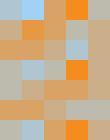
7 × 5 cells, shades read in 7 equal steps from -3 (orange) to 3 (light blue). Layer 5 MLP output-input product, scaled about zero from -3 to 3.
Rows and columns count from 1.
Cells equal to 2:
4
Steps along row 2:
down up up down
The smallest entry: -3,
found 3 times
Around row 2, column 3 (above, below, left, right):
-1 0 -2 1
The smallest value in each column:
-1 -2 -1 -3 0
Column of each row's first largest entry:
2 4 4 2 1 4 2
